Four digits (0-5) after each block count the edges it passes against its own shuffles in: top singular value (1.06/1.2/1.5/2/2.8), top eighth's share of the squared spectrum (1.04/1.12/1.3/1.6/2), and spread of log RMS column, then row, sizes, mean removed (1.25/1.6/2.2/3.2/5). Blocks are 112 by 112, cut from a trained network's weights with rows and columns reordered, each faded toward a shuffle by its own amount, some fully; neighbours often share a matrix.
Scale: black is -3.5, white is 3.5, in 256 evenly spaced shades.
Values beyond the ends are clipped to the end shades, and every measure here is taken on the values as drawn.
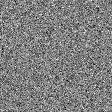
0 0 0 0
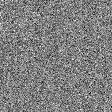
0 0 0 0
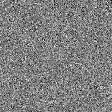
3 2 0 1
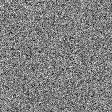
1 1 0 0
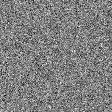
1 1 0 0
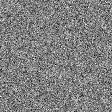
1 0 0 0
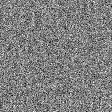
2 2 0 0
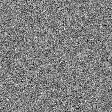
1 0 0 0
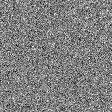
0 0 0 0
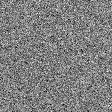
0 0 0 0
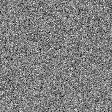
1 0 0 0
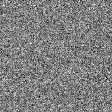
2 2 0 1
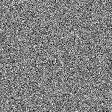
1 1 0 0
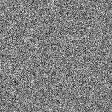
2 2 0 0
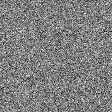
2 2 0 0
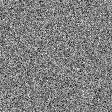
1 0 0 0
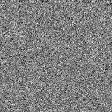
3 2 0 1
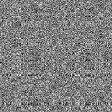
4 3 2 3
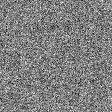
2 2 0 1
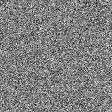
2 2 0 1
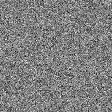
2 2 0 0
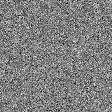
2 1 0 0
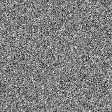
2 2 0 1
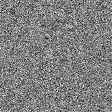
1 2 0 1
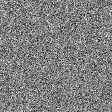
2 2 0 0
